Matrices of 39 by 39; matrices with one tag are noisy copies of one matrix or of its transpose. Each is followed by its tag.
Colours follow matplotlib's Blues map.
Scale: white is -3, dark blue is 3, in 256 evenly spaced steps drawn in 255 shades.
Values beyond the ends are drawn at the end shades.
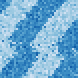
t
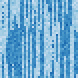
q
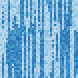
q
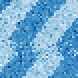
t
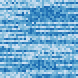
q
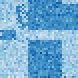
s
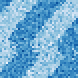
t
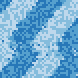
t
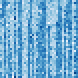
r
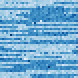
q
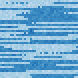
q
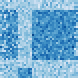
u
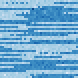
q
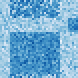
u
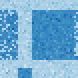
u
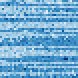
r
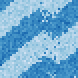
t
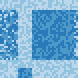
u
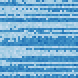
r
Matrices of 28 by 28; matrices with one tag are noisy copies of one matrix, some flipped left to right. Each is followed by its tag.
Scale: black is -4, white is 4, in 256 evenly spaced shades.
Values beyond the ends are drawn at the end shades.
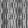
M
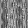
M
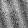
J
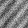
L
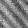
L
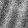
J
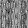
M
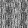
M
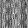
M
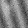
J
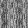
M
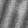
J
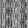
M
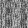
M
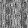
M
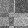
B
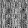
M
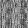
M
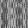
M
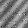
L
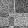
B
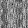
M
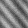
L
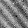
L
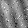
J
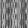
M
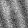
J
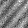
L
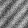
L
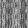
M
